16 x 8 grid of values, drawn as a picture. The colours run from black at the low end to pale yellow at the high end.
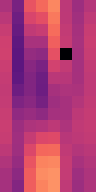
The top left is the roughest part. The bottom middle is the ninth with the highest average. Overall the values sit about 50% of the way up the scale. A single lone cell is far lower than the cells round it.
